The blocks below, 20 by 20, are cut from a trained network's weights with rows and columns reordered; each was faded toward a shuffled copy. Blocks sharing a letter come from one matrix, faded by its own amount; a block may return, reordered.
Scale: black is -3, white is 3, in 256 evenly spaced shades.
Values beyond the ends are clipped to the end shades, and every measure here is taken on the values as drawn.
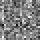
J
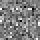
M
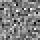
M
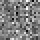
J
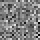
J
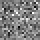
M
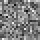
M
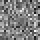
J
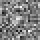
J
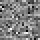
M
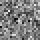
M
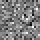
M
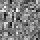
J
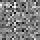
J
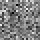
J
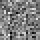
J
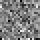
J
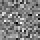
J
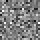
M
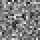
M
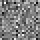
J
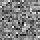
M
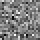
J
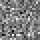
M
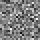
J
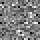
M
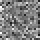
J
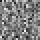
J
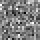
J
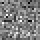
M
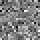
M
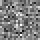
J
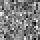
J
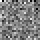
M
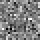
J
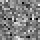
M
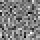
J
